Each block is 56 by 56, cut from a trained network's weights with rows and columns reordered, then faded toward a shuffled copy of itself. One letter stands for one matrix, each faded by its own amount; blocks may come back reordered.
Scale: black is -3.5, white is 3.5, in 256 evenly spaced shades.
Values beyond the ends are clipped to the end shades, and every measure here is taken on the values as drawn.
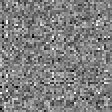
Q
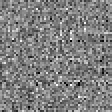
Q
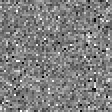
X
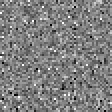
X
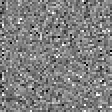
X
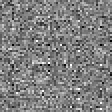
Q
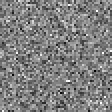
X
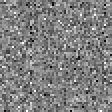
X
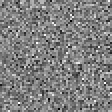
X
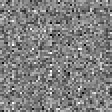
Q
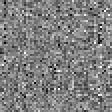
Q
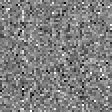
X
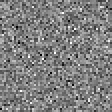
X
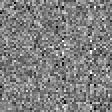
Q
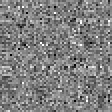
Q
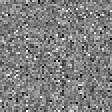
X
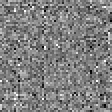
Q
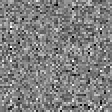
Q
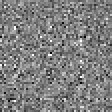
Q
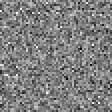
X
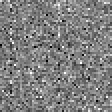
X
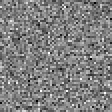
X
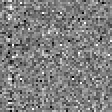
X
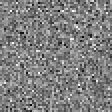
X
